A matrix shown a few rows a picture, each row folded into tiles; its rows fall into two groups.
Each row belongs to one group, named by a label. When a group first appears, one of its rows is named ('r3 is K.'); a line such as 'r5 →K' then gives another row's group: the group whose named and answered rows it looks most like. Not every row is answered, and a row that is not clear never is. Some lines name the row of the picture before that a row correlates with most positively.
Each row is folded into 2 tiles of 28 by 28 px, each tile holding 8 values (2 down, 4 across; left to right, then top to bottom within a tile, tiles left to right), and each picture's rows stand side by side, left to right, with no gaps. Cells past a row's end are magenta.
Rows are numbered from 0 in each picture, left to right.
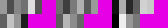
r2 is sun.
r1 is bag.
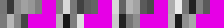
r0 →bag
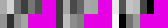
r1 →sun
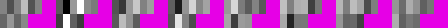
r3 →bag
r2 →bag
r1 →bag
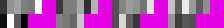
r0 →sun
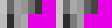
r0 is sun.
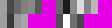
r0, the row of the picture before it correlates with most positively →0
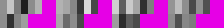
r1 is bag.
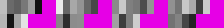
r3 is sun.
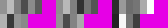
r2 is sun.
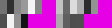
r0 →bag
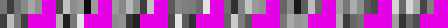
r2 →sun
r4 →bag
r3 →sun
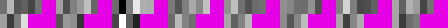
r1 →bag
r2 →bag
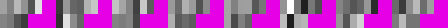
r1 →sun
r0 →sun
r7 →bag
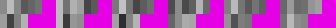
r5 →sun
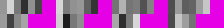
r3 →sun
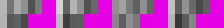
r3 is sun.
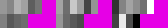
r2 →sun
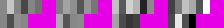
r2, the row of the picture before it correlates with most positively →1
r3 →sun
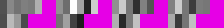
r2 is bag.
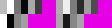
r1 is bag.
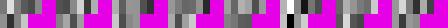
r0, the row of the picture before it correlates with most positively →1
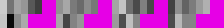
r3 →sun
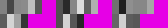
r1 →bag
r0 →bag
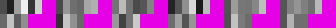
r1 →sun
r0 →bag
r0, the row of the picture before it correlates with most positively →1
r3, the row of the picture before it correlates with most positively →1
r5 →sun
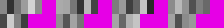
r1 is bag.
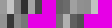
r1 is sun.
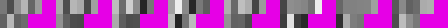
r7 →sun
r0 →bag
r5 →sun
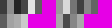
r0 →sun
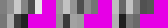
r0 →sun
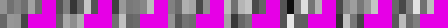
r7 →bag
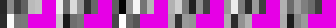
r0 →sun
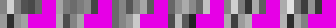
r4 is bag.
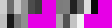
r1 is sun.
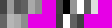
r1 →bag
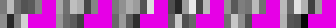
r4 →bag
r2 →sun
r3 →bag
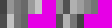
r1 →bag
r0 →sun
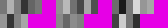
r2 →bag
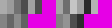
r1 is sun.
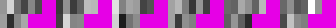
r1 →sun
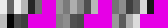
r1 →sun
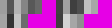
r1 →sun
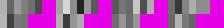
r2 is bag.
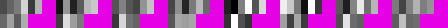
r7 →bag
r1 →sun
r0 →bag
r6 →bag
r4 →bag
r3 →sun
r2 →sun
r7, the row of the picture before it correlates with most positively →3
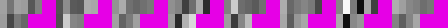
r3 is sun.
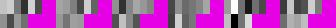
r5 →sun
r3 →sun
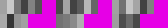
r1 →sun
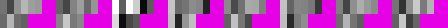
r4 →bag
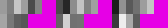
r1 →bag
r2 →sun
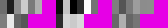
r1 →sun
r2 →bag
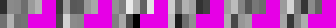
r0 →sun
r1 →sun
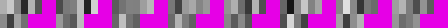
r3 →bag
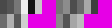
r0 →bag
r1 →sun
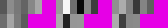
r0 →sun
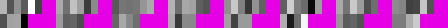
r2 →sun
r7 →sun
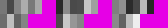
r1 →sun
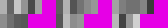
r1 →sun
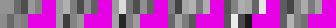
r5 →bag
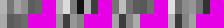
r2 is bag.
